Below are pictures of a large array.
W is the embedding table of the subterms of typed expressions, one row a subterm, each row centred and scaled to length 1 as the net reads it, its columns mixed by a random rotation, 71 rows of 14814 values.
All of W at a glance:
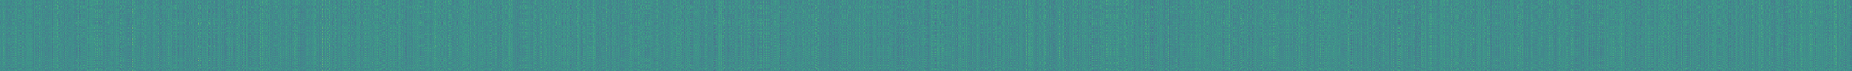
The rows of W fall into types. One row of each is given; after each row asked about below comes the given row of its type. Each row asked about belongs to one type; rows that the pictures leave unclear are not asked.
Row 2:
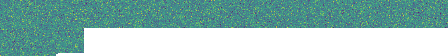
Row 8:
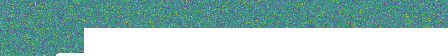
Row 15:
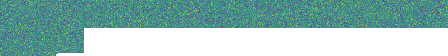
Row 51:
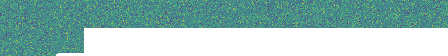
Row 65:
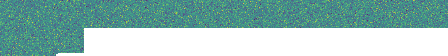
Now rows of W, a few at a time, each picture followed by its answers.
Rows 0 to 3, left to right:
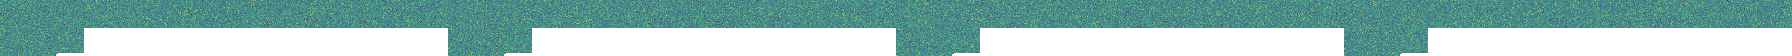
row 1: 2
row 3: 15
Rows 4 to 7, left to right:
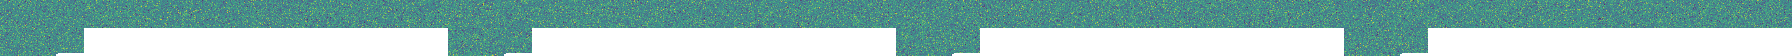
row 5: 8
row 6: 65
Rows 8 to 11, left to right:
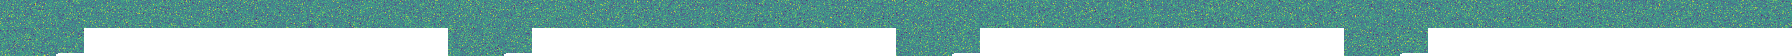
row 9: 8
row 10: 15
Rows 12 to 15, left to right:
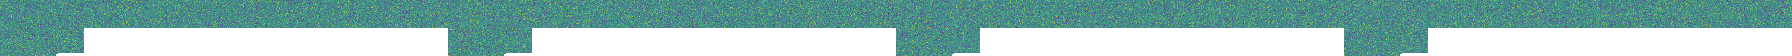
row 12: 65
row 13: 2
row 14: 51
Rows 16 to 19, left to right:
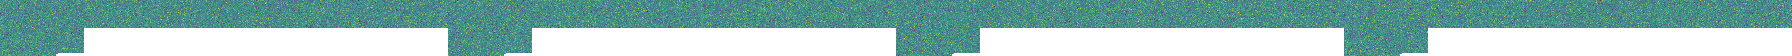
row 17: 15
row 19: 51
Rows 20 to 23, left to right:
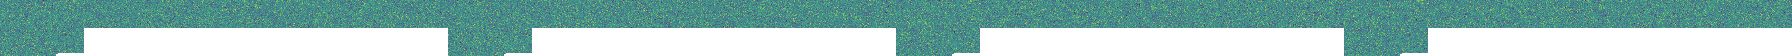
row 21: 15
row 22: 2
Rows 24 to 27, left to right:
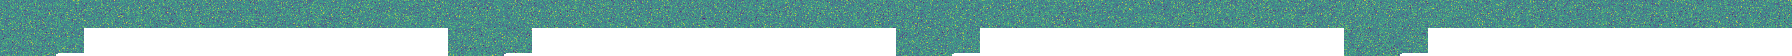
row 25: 8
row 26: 51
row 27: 8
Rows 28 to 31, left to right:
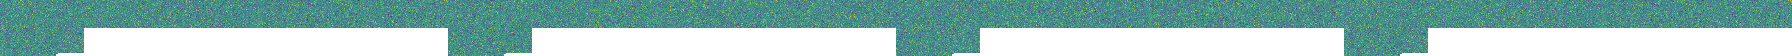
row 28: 8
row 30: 15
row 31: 8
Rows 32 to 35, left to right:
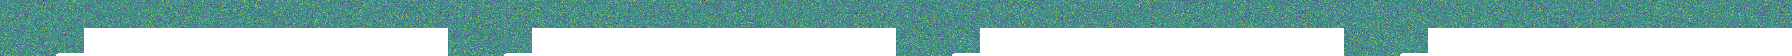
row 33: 51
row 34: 65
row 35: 15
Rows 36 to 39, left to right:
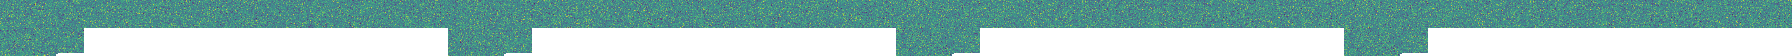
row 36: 8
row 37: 2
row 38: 8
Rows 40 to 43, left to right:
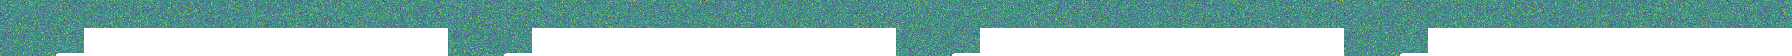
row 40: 15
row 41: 51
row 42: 8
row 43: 15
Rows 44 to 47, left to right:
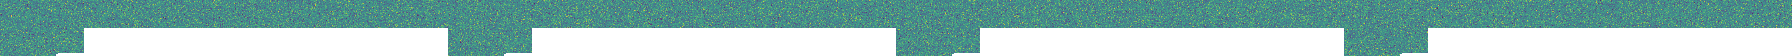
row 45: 2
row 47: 51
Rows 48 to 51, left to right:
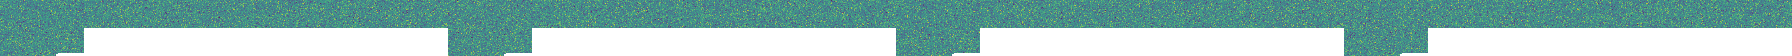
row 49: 15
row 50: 65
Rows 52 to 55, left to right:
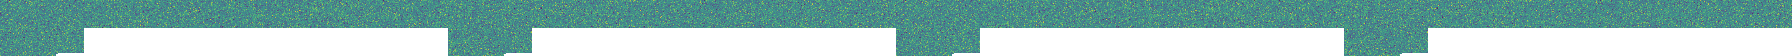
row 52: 15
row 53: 51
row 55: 51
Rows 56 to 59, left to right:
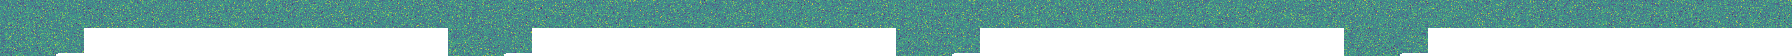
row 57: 51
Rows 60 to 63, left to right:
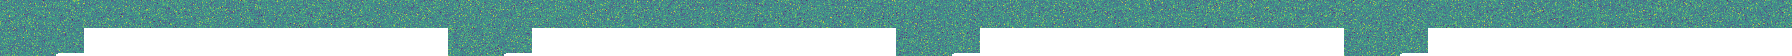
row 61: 8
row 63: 15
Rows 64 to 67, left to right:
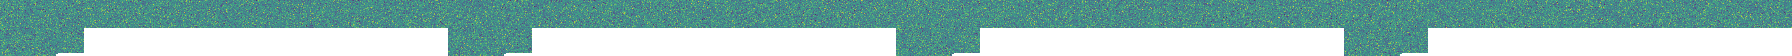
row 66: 8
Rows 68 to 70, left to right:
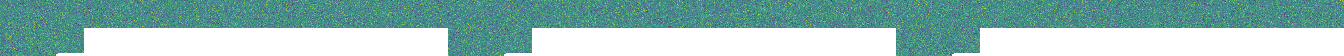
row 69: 15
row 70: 8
